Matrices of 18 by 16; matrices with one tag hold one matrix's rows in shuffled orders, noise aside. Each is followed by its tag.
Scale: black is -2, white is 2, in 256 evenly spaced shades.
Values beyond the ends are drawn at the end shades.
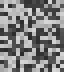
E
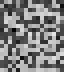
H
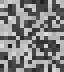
E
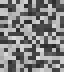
E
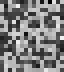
H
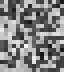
E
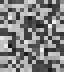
E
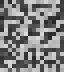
H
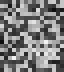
H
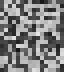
H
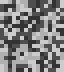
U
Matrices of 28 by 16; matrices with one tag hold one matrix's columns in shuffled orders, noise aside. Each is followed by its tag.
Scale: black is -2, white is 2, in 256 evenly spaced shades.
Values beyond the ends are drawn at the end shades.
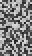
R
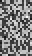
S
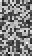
S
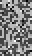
R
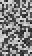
R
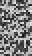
S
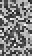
R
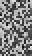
R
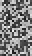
S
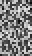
S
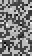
S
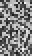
R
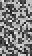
R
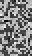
R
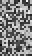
S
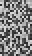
R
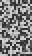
S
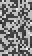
R
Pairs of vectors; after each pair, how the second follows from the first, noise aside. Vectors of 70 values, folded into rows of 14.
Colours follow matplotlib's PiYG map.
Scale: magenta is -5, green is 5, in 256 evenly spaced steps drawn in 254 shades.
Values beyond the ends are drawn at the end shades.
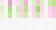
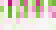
scaled up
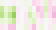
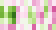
scaled up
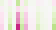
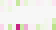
partly zeroed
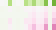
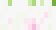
partly zeroed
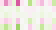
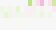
partly zeroed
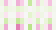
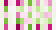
scaled up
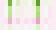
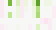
partly zeroed
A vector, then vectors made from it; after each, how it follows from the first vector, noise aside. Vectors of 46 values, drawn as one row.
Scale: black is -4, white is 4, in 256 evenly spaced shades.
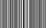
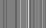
partly zeroed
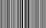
negated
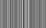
shrunk
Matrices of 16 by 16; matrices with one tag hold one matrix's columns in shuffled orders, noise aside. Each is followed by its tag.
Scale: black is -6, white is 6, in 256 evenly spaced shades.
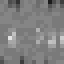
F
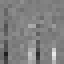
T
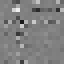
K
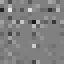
K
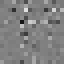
K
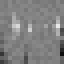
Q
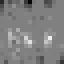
F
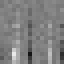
T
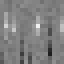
Q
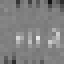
F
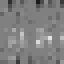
F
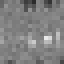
F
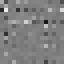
K
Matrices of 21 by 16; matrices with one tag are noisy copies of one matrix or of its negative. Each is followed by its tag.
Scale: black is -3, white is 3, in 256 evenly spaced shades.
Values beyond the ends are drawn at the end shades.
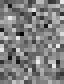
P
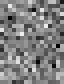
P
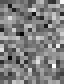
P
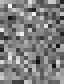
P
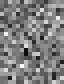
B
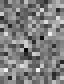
B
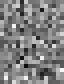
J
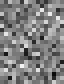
B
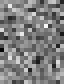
P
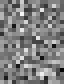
J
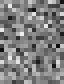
P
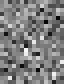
B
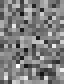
J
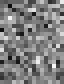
P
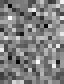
P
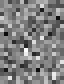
B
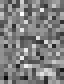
J
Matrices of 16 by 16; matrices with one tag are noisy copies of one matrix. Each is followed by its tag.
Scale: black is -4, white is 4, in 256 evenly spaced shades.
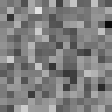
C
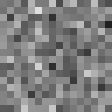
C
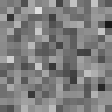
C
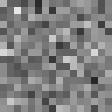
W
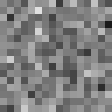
C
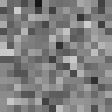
W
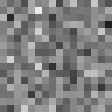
C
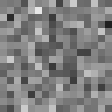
C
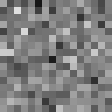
W
